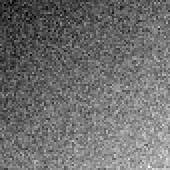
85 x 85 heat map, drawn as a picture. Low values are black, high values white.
Stripes: none. Odd rows or columns: none. Slope: up to the bottom right. Ninth with the lowest average: top left. Histogram: bell-shaped.
